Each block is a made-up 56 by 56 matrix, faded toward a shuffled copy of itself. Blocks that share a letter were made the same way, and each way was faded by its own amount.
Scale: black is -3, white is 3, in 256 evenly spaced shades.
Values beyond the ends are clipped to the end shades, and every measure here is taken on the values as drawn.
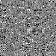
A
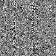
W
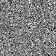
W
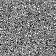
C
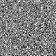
A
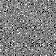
A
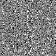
W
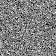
C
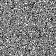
C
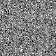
W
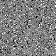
A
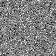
C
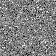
C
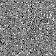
A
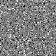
A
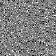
A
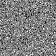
C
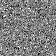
C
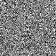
W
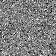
C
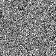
W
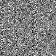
W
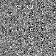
W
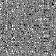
A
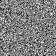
C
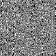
W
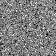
C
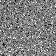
C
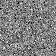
C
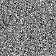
W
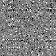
A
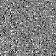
A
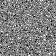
C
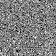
C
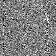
W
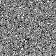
C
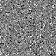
A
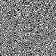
A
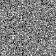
W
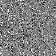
W
